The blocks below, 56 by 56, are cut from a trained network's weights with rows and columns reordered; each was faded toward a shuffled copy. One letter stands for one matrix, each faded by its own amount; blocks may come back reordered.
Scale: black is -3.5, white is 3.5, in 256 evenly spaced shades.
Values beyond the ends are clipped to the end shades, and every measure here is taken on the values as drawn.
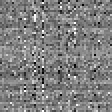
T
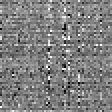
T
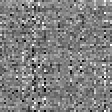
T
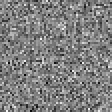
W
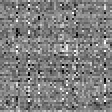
T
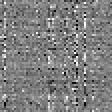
T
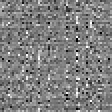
T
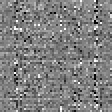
T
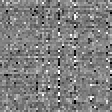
T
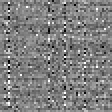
T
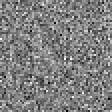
W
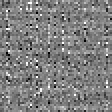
T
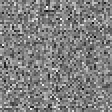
W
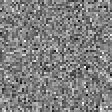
W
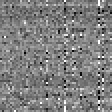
T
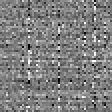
T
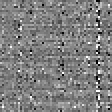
T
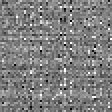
T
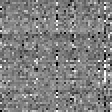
T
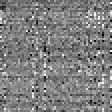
T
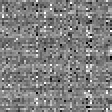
T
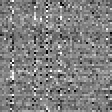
T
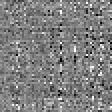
T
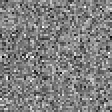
W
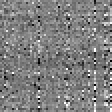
T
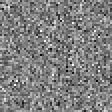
W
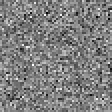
W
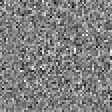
W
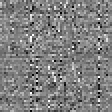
T
